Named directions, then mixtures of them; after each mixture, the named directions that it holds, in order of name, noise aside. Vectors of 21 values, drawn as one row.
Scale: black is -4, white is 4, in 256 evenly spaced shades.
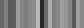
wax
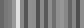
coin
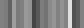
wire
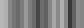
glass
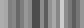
glass, wire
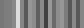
coin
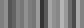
glass, wax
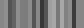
glass, wax, wire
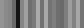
coin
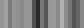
coin, glass, wire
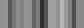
glass, wax, wire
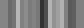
coin, glass, wax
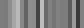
coin, wax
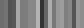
wax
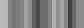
glass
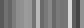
glass, wax, wire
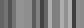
wax, wire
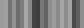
glass, wire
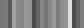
wire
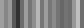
coin, wire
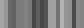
glass, wax, wire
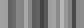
glass, wax, wire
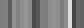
wire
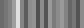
coin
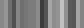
glass, wax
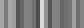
wax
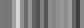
coin, wire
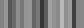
glass, wax, wire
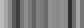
coin, glass, wire
